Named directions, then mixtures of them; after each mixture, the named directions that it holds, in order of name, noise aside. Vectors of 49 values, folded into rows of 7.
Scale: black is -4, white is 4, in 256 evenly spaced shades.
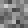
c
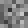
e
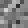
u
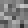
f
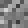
u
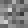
e, u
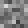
c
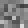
f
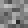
c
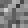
u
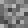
c, e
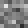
c, f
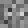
e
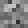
c, u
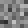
e, f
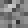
c, u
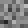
e, f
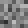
e, f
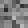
f, u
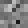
c, u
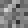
u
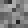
c, u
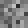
e, u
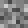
c
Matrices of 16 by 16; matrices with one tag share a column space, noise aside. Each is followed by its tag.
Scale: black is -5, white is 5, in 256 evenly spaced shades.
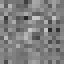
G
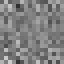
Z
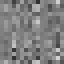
Z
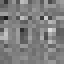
G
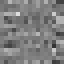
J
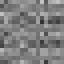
J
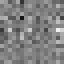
G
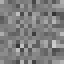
J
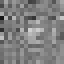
G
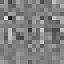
G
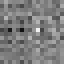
G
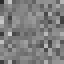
J
